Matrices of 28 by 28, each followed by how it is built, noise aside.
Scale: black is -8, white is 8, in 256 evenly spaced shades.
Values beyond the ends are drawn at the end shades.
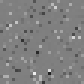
sparse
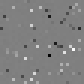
sparse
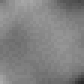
smooth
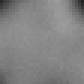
smooth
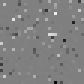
sparse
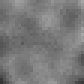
smooth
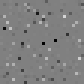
sparse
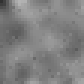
smooth
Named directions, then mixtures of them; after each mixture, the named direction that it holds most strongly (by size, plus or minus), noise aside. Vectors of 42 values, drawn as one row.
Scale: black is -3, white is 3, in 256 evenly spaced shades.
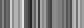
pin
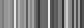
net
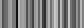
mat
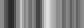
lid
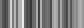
pin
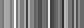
net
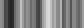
lid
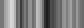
lid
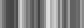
lid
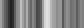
lid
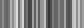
pin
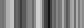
lid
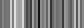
pin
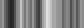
lid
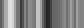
lid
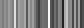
net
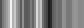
lid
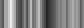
lid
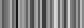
mat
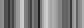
lid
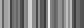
pin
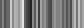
pin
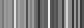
net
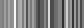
net
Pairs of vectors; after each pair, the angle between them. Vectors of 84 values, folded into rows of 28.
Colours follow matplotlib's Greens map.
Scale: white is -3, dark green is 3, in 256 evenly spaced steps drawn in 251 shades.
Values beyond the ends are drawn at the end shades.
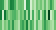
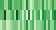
partly aligned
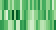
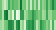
nearly opposite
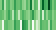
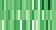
nearly parallel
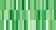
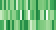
partly aligned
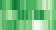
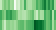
nearly opposite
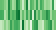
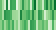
partly opposed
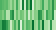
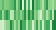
nearly opposite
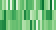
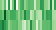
nearly parallel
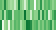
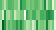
partly opposed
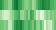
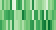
partly opposed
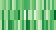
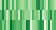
orthogonal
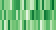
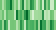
nearly opposite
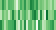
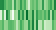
orthogonal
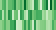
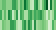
nearly parallel
